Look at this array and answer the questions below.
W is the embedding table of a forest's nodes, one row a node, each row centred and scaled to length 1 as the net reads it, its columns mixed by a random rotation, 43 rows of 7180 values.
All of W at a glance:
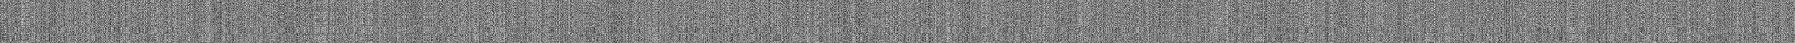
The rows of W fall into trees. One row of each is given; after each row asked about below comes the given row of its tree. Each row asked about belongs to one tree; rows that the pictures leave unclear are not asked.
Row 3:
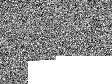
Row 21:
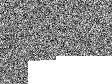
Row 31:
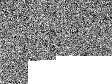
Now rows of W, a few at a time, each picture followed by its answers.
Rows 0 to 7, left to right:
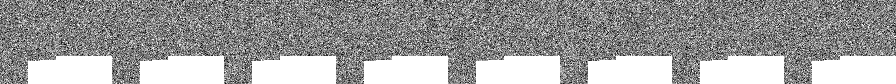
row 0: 21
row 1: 21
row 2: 31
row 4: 21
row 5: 31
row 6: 21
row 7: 21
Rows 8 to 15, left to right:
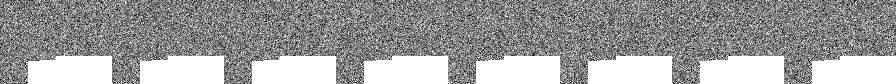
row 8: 3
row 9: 21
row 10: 3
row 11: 21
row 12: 31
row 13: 31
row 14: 21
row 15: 21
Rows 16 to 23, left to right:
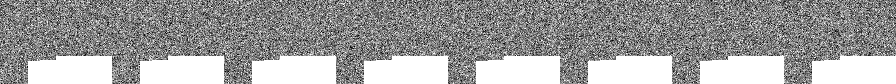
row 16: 31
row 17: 31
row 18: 21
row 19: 21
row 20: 3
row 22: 21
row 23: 31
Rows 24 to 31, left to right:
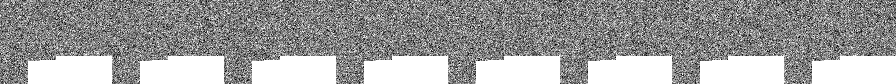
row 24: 21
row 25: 3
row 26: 21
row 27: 31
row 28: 31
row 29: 31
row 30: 31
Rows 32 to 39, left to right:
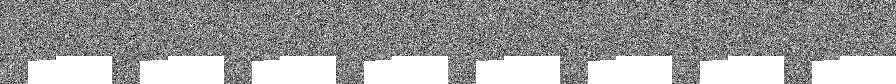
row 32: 31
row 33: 21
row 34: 3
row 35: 3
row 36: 31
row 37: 3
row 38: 31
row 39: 3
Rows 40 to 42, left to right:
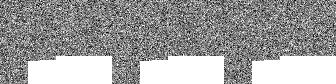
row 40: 3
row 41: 31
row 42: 21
